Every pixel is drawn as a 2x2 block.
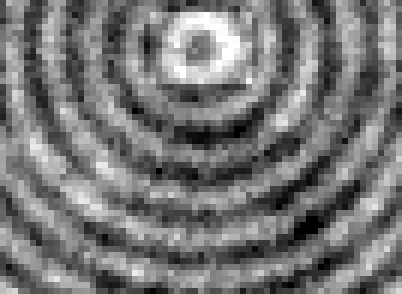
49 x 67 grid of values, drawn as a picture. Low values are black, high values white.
Odd patch: higher, in the top middle. Grain: blotchy. Odd rows or columns: none. Ninth with the highest average: top middle. Histogram: bell-shaped. Rings: centred on the top middle.
